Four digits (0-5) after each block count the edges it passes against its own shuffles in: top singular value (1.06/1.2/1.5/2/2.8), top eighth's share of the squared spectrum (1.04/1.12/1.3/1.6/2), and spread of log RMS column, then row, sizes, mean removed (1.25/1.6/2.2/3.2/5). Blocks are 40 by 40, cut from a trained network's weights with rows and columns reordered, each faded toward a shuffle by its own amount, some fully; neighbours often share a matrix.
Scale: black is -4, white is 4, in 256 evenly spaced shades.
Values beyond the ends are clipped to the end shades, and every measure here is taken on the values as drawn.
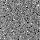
0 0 0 0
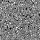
2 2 0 1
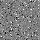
0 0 0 0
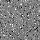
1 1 0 0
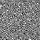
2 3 0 1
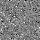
0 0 0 0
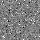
0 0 0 0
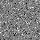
0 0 0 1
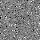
1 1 0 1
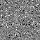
2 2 1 1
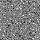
2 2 0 0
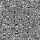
2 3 1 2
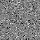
2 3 0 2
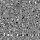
2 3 0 1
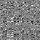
3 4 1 2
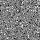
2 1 0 1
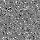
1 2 0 1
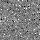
1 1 0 0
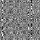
3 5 2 1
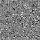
2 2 1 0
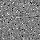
0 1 0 0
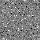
1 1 0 0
